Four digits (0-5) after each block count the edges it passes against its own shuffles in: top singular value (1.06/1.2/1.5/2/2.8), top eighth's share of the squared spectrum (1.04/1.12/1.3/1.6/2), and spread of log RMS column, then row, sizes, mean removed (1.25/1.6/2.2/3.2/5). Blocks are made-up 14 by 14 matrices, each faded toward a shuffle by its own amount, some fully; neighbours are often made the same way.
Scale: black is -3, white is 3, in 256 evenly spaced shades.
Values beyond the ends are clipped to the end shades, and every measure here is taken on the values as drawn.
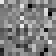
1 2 1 0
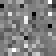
0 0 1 0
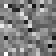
0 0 0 0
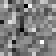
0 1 0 0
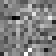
1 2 0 0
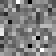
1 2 0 0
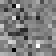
1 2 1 0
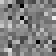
1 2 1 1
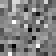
0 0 2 0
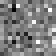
0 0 0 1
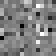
1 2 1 0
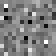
0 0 0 0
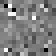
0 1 0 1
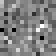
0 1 0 0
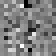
1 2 2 1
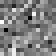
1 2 0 0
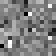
1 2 0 1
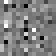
1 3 1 0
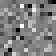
0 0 0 0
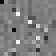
0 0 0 0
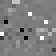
0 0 0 0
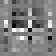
3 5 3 3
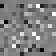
1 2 0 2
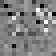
1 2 0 1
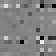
3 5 1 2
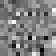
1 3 1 1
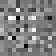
2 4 1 2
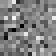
0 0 0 0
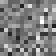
1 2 0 0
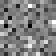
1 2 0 0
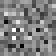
1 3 0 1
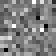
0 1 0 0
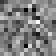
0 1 0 0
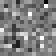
0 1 0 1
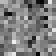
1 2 0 0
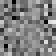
1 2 1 0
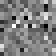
2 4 1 0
